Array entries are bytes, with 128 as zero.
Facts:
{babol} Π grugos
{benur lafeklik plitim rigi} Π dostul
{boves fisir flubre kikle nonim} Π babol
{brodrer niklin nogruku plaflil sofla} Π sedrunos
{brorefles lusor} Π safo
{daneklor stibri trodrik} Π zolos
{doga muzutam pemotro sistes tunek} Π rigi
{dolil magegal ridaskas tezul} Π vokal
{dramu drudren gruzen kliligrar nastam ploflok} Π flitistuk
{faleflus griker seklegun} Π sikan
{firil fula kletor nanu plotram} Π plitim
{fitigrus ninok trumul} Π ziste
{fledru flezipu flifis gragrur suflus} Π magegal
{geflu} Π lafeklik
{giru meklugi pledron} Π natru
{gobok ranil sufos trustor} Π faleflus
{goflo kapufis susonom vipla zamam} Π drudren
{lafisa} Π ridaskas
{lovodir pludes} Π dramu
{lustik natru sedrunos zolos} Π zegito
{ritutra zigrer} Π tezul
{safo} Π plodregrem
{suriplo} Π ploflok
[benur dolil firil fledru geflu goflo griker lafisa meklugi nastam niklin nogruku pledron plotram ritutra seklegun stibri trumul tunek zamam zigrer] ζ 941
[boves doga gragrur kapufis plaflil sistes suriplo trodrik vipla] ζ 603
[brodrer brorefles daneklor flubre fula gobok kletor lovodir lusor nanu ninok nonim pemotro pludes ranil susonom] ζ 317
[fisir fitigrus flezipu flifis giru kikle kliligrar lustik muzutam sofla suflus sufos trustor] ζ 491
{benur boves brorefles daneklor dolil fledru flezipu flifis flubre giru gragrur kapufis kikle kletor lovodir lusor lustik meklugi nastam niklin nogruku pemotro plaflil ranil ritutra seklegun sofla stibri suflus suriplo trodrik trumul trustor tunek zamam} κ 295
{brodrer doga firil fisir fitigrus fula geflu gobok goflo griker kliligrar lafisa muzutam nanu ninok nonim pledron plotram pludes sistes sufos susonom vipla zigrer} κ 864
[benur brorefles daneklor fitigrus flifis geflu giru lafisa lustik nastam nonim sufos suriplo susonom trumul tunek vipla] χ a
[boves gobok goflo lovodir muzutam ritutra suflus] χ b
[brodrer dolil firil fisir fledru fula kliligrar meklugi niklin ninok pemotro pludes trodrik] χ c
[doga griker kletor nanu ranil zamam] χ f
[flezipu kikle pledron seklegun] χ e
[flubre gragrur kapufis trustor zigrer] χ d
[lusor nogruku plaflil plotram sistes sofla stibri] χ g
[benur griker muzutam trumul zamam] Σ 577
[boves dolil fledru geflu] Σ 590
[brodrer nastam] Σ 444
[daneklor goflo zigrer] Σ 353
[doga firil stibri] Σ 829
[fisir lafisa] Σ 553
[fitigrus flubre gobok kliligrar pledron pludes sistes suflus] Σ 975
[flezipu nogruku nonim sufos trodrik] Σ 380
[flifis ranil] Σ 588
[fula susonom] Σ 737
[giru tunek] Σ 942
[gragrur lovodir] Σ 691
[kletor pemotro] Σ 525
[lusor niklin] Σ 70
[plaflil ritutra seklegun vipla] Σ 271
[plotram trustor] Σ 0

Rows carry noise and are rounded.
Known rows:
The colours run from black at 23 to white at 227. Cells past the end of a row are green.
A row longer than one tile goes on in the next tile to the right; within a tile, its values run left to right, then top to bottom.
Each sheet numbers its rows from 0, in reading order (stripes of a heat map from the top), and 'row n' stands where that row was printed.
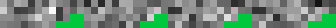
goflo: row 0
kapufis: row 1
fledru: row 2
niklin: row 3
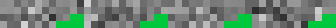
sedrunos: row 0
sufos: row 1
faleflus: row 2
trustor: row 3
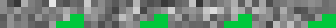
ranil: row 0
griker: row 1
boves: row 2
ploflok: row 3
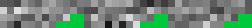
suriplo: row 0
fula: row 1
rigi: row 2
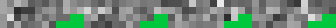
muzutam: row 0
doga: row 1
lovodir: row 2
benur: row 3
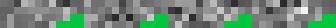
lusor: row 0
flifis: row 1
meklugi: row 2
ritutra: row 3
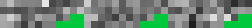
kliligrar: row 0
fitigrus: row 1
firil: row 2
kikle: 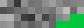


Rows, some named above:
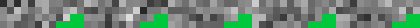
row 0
kapufis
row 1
zigrer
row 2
sofla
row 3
sufos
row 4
flezipu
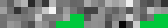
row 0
ritutra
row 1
brodrer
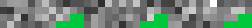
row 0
meklugi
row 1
flubre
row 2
trodrik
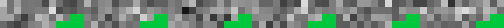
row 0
geflu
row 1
stibri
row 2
suflus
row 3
zamam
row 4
nanu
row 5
boves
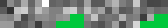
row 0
trodrik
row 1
susonom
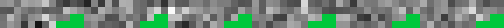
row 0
ninok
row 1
gragrur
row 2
vipla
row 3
tunek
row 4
kikle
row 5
stibri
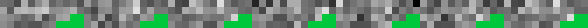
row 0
plaflil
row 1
nogruku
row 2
daneklor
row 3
gragrur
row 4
pledron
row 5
seklegun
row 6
daneklor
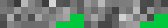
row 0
kletor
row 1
plotram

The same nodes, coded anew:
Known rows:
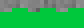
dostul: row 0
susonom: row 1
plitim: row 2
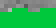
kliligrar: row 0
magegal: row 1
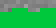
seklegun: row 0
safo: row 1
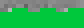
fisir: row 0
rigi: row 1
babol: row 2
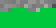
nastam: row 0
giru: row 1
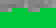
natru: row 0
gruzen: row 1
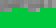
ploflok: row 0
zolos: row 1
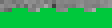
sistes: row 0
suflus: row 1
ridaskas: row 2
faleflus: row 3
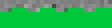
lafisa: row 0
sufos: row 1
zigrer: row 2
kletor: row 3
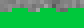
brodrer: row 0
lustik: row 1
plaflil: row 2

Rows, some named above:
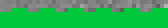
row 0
nonim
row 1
lovodir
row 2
lafisa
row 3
sistes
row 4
niklin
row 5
firil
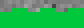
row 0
trodrik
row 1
fitigrus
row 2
benur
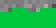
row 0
zigrer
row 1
sofla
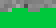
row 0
flifis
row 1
pemotro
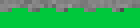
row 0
lovodir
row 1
sistes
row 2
tunek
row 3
boves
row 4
goflo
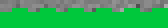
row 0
fula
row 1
geflu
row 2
kapufis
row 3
benur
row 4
sufos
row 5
meklugi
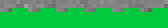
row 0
lafisa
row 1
gobok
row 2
brorefles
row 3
boves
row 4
nonim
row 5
vipla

